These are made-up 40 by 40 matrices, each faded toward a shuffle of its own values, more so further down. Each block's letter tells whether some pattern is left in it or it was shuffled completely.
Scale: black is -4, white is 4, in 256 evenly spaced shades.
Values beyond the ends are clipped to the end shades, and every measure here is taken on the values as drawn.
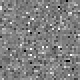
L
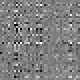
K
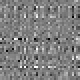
K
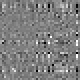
K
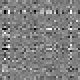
K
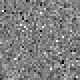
L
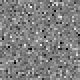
L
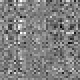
K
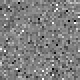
L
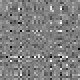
K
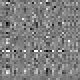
K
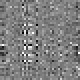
K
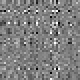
K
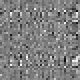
K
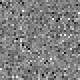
L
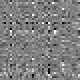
K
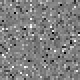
L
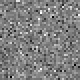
L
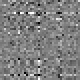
K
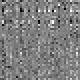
K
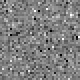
L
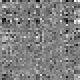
K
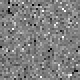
L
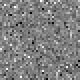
L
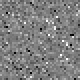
L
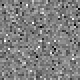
L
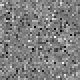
L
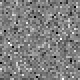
L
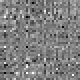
K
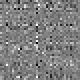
K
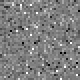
L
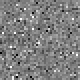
L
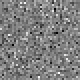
L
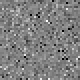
L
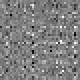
K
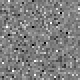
L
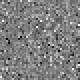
L
